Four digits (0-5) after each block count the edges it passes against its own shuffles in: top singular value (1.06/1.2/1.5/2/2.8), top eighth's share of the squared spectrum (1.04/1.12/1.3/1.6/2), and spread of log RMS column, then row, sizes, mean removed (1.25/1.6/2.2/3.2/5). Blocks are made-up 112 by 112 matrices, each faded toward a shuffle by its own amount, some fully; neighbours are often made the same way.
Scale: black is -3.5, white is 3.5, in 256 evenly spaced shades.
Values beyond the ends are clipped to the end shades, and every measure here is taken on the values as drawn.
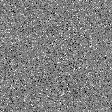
1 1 1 0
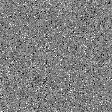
2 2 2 0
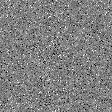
1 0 0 0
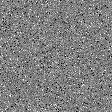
0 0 0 0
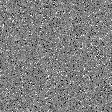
0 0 0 0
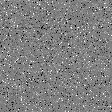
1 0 0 0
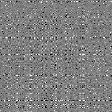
5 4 3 3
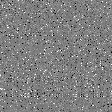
3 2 0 1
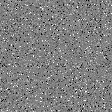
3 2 0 1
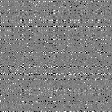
5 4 2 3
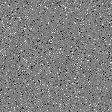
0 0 0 0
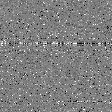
4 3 0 2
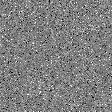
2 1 0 0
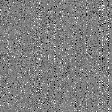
3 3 3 0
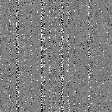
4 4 4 0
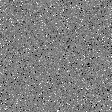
1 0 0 0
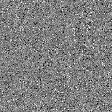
3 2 1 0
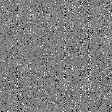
2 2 3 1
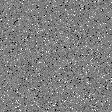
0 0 0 0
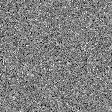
0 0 0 0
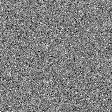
0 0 0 0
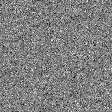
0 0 0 0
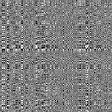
5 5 4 4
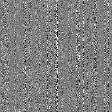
3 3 4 0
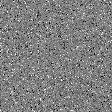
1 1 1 0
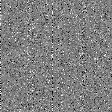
2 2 3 0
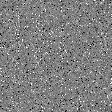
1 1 1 0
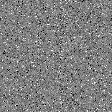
0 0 1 0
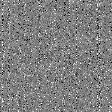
1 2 3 0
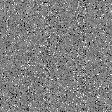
1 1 2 0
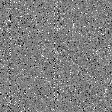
1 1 2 0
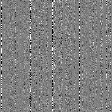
3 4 4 0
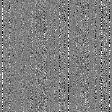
3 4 4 0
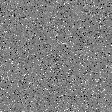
2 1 0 0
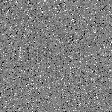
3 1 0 0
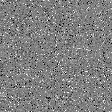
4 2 1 1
